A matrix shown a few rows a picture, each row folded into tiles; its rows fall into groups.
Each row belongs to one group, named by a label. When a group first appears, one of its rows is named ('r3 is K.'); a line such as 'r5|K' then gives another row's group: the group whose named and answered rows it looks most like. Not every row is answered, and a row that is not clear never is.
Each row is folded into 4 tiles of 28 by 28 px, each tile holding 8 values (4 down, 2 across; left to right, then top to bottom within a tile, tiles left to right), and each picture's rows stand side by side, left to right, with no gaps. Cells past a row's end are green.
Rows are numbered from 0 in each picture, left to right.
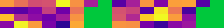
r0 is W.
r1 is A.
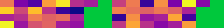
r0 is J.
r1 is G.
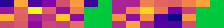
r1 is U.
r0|G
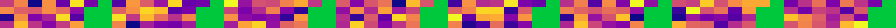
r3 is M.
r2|W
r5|G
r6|U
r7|W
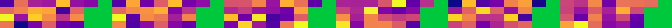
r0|J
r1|J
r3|J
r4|G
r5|A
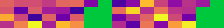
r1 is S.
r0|W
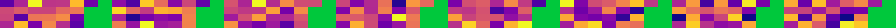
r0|A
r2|U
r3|M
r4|W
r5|W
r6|G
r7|W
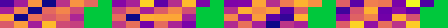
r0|A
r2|U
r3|M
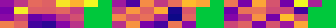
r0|U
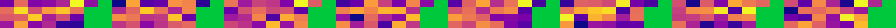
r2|M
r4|A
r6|U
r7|M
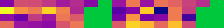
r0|S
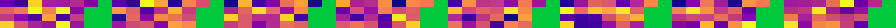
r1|S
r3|M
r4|S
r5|S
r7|J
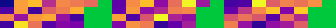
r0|A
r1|A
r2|U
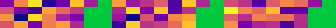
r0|A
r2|J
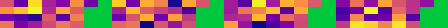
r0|S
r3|G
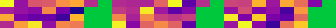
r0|W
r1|J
